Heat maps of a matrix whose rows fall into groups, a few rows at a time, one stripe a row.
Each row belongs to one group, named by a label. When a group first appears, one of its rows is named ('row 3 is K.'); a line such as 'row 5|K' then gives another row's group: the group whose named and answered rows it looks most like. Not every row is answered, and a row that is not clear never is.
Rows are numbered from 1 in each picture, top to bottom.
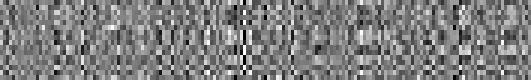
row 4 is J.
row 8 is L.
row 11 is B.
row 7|L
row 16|J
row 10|B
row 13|L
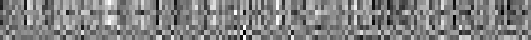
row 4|J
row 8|B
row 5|J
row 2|J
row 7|L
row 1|J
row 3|L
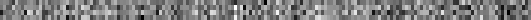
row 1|J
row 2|L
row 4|L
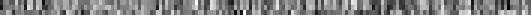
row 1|J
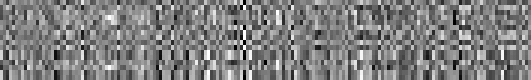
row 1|L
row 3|J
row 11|L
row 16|L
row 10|B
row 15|L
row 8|B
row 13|J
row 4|J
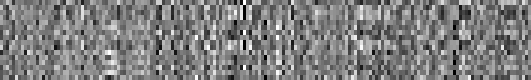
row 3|L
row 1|B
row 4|L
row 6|J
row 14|B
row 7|B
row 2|L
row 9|L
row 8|J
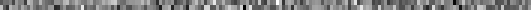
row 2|L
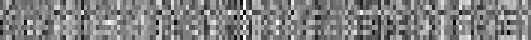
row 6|B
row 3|L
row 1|B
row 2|B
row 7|J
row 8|B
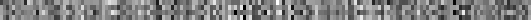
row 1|J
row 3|J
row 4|L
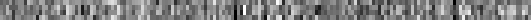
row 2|B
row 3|B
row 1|J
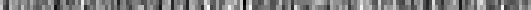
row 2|L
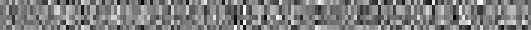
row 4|J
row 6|L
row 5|B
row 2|B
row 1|L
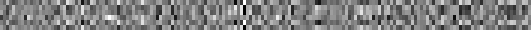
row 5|B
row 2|L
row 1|B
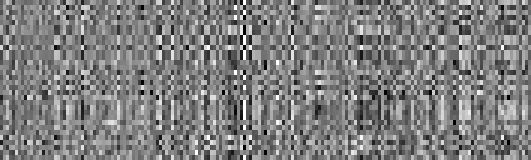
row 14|J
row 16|B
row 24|B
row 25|J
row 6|L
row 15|L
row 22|B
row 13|J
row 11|B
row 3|B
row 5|J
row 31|J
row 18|B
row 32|B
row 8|B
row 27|J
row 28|L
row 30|L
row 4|L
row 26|B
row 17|L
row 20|J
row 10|L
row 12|B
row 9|B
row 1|B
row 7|L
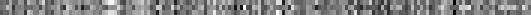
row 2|B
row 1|J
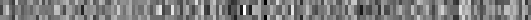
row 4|J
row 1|J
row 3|B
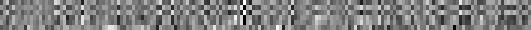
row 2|L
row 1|B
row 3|B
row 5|L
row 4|L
